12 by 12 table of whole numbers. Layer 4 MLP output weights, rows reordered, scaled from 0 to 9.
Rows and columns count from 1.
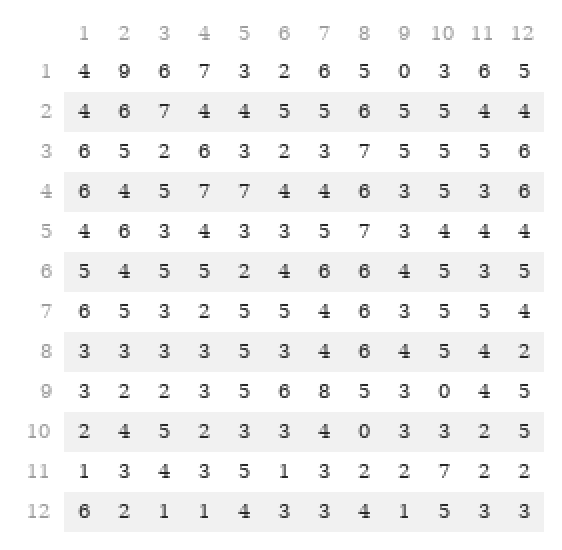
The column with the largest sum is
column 8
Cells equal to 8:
1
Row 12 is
6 2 1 1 4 3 3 4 1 5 3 3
